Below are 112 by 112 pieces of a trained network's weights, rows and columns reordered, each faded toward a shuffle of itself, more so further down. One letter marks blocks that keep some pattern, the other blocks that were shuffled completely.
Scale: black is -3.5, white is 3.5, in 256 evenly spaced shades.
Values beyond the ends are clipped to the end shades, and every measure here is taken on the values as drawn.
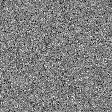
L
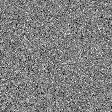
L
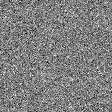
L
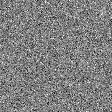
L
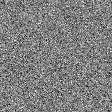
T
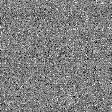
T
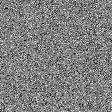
L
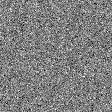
L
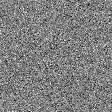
L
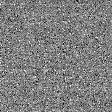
T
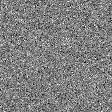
L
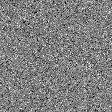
L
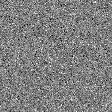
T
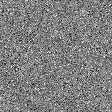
L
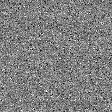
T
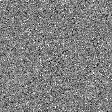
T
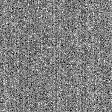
T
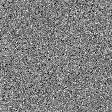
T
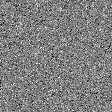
L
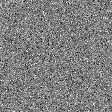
L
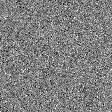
L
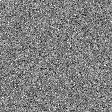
L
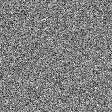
T
